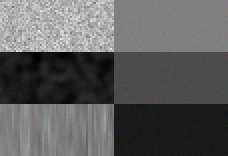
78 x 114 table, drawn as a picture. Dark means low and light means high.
It is made of 3 by 2 panels. Panel 1,1: high, fine-grained. Panel 1,2: middling, flat. Panel 2,1: very low, blotchy, faint in contrast. Panel 2,2: low, flat. Panel 3,1: middling, streaked downward, faint in contrast. Panel 3,2: very low, flat.
